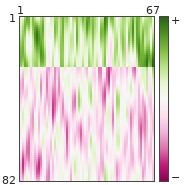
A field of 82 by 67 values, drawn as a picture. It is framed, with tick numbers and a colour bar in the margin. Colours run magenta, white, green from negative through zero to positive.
Average level on the scale: 50%. Grain: streaks running down. Seam: horizontal, 30% of the way down, the top part higher.
